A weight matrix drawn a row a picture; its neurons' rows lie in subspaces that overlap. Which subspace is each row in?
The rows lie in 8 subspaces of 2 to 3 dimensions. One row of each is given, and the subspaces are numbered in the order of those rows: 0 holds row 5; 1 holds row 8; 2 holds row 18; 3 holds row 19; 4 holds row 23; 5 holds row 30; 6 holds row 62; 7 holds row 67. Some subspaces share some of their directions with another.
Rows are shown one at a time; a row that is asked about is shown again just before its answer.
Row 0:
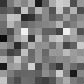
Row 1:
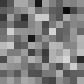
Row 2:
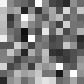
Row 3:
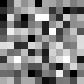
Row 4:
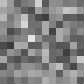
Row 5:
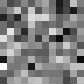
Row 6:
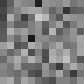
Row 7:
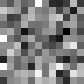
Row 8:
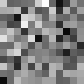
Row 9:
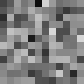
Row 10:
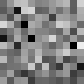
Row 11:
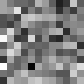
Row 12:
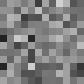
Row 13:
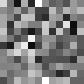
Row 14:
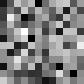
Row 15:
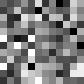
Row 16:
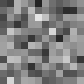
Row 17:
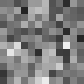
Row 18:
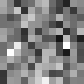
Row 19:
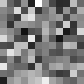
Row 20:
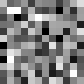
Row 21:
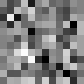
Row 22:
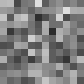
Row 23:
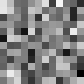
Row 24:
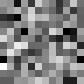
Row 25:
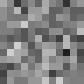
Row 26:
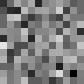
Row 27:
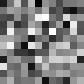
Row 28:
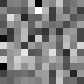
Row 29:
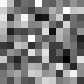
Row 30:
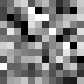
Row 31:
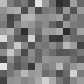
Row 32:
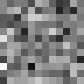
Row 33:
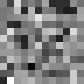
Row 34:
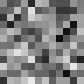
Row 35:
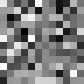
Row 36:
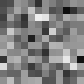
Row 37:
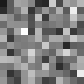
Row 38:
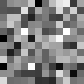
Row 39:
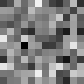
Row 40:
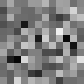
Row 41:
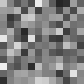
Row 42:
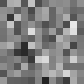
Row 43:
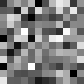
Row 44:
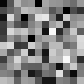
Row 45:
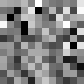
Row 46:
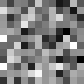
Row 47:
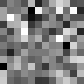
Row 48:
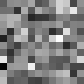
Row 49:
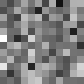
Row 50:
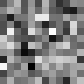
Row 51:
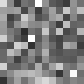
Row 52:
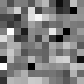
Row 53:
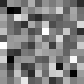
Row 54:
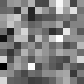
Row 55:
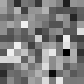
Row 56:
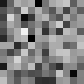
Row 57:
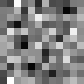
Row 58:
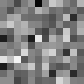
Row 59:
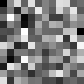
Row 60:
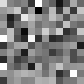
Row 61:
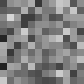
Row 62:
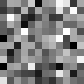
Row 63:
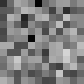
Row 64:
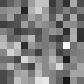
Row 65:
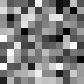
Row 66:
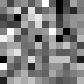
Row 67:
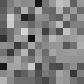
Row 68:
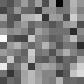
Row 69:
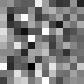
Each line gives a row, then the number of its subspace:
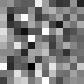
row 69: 7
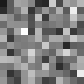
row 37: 4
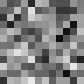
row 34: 3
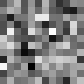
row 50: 3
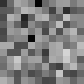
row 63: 1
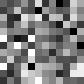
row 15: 4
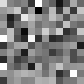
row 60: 2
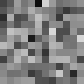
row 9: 1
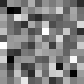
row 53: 7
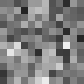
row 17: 2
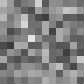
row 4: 5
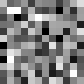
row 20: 7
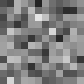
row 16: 0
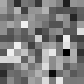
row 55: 2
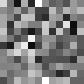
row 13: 3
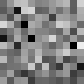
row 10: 5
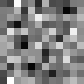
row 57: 0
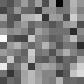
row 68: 4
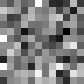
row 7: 6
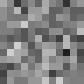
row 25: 2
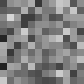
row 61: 6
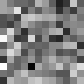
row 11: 5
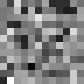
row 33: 0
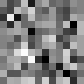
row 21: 3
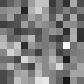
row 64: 2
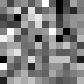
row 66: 1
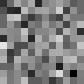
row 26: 7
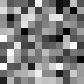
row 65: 6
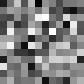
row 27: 3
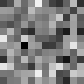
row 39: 6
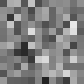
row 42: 3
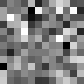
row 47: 5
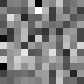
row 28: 2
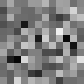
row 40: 6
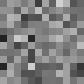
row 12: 4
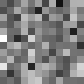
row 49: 4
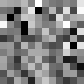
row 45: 5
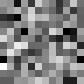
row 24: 0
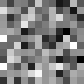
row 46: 6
